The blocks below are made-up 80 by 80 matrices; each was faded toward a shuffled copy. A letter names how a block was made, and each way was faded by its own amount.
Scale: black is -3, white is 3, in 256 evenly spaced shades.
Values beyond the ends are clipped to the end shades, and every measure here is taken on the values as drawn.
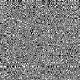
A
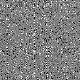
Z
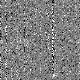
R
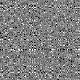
A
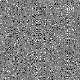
Z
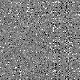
Z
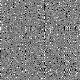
Z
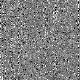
R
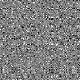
A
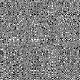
A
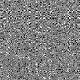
A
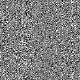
R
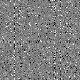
Z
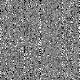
R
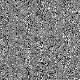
R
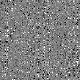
Z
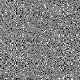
Z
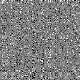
Z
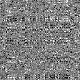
A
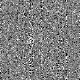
R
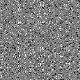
Z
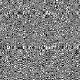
A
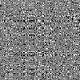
A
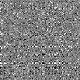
A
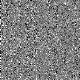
R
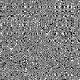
A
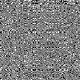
A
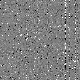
Z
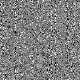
R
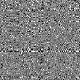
A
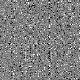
Z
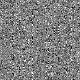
R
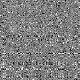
A
